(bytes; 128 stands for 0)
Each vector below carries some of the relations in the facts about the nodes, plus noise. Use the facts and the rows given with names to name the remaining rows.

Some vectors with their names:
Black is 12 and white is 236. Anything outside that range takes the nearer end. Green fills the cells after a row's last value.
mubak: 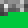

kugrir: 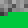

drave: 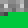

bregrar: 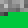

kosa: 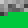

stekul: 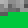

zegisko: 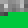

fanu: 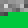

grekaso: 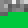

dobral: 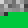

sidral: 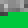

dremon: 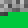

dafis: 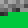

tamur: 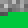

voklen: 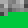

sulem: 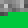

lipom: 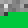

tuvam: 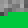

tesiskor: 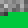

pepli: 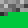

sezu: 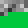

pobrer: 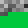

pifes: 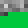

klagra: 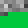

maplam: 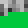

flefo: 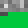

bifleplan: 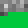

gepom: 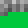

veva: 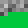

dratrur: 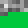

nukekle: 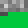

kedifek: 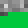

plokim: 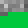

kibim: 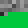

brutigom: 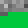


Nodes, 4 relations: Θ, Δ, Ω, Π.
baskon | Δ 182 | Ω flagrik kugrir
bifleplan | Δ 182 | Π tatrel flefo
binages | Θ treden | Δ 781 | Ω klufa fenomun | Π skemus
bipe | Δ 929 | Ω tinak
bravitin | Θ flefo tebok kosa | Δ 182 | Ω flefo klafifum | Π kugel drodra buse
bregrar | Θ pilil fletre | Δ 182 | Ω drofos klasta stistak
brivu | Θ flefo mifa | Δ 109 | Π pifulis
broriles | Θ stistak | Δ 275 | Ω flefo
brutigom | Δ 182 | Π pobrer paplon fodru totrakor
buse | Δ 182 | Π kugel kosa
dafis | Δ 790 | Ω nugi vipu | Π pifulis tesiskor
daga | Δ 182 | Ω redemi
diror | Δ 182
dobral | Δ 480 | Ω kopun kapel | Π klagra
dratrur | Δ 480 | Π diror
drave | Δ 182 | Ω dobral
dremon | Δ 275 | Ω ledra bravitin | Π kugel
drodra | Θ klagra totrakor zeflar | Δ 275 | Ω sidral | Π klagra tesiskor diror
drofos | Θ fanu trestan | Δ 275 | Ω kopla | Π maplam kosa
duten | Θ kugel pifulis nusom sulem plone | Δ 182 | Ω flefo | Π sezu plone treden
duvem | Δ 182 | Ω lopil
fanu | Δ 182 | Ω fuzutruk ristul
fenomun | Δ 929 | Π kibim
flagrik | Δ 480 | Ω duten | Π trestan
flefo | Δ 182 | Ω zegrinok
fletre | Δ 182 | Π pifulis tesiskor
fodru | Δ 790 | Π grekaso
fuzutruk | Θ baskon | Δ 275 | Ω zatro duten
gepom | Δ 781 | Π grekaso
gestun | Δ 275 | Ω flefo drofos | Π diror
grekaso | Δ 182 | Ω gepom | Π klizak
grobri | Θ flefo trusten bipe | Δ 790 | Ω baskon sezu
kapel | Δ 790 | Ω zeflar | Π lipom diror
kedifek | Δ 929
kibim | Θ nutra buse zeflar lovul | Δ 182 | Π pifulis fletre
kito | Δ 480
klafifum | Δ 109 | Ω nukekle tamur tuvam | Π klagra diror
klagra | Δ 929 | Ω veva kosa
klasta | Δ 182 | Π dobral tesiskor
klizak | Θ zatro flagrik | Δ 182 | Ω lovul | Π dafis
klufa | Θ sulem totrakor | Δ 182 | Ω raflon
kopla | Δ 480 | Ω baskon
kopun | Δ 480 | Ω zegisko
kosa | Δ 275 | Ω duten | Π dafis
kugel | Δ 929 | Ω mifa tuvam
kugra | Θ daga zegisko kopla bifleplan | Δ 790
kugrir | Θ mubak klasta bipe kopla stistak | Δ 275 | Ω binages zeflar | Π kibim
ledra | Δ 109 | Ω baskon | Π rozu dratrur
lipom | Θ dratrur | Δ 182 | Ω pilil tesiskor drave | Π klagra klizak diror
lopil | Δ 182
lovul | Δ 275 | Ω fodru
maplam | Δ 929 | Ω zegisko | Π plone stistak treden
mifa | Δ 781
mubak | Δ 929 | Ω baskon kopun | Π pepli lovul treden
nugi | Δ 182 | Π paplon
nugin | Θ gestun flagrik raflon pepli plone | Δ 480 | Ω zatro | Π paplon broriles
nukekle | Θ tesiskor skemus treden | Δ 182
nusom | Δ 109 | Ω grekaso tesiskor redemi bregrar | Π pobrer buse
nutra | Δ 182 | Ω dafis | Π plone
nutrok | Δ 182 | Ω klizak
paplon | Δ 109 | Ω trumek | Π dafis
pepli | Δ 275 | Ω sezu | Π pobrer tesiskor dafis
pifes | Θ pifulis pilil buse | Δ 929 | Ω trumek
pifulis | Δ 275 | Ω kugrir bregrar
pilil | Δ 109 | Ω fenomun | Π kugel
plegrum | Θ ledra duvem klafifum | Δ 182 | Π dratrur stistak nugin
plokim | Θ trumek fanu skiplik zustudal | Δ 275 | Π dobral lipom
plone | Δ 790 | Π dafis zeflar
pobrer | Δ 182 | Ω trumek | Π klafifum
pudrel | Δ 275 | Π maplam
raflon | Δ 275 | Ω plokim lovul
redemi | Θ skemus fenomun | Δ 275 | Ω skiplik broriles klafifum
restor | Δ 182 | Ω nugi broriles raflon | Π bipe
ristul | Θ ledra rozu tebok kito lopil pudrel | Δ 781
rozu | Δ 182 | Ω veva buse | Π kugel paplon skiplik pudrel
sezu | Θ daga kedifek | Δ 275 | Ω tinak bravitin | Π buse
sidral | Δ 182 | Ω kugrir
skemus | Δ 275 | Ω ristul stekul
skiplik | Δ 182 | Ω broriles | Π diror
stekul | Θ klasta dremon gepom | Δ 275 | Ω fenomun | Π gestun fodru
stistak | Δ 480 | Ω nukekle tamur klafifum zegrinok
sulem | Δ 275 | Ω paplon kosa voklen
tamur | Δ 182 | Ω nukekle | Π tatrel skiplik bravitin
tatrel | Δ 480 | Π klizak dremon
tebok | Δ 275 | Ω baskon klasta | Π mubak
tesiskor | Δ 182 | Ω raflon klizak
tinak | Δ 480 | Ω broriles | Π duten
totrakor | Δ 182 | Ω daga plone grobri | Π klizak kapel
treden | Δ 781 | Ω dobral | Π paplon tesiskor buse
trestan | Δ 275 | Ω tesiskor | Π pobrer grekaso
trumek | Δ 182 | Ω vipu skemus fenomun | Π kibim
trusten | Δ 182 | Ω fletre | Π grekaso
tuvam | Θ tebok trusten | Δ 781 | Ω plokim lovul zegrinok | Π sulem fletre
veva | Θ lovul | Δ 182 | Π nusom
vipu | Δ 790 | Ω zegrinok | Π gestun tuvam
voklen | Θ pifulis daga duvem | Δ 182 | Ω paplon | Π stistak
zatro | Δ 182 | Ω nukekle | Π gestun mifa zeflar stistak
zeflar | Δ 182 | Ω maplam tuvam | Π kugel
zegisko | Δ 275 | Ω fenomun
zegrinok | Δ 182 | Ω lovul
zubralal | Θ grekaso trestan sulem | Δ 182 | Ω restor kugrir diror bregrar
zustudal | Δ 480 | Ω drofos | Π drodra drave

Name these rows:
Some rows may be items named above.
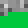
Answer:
pudrel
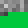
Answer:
tesiskor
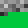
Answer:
pepli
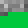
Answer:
plokim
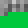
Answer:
fodru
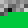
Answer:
nusom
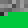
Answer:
kibim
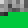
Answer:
zeflar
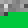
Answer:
lipom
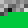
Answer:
nusom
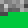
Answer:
tebok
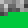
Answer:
nutra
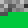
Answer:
pobrer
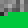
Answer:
fletre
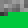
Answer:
pifulis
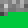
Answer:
bifleplan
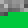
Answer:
zustudal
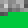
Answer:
stistak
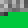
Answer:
kugel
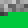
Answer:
klizak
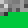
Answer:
klafifum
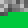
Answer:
bravitin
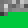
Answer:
totrakor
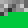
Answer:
sezu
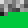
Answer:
plone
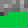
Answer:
brivu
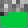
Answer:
tatrel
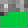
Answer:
tinak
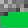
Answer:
drodra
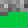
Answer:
flagrik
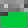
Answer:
zubralal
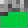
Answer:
zeflar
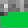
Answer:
tinak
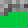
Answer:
trestan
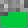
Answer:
ledra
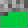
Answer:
rozu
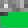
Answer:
bipe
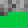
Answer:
fenomun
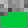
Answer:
drofos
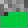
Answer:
nugi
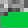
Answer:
gestun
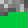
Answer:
treden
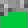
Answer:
pudrel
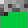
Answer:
paplon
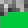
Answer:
duten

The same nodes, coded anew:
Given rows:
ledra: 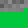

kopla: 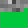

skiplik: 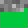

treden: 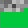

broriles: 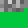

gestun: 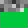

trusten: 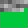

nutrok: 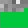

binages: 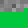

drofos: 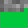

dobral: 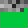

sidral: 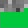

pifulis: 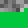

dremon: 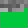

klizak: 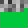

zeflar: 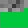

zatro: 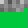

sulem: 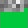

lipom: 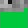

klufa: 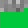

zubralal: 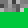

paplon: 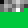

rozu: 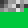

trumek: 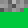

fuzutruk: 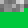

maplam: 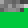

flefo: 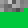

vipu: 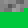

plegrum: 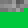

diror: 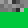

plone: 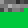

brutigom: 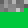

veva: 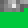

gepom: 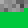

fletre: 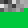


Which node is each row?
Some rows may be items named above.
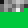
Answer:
paplon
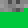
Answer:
kapel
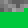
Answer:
nutra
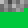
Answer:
zatro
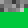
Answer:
gestun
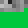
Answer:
lipom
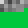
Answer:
zatro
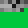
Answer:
dobral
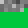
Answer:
skiplik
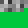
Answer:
klizak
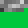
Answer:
duten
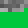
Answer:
dremon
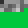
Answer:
nugi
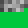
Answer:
kosa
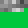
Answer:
trestan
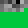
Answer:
drodra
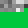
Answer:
nugin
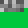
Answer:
tatrel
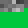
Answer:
pepli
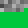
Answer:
totrakor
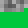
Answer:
tuvam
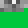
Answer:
kibim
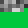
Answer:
pobrer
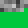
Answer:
dratrur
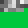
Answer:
buse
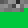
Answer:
klasta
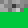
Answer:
pilil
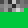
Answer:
dafis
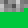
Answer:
tesiskor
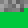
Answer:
plokim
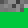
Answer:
klasta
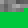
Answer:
tinak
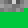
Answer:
brivu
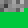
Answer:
sezu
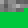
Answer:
tinak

